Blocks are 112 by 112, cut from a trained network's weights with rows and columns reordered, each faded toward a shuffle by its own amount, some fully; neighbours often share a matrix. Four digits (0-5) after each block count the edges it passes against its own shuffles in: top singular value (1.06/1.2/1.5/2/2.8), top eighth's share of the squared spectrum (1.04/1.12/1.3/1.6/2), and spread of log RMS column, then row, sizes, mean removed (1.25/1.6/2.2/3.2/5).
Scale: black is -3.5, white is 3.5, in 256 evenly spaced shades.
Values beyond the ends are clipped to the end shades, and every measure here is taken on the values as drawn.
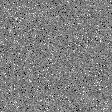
1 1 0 0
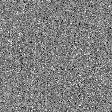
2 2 0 1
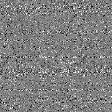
4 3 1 3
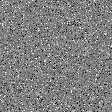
0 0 0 0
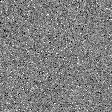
0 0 0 0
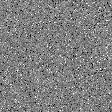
0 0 0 0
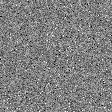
0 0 0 0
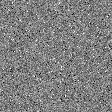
0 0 0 0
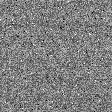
1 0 0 0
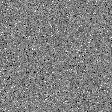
1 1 1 0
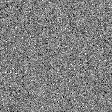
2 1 0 1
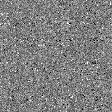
2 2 0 2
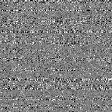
4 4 1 4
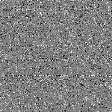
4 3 0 3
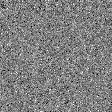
1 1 0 1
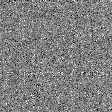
2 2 0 2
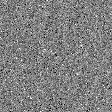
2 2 0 1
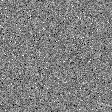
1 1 0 0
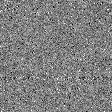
1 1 0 1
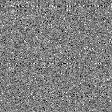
3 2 0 2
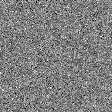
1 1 0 0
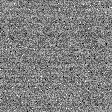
2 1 0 0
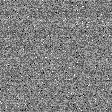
2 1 0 0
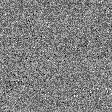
1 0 0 0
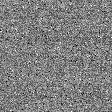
1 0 0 0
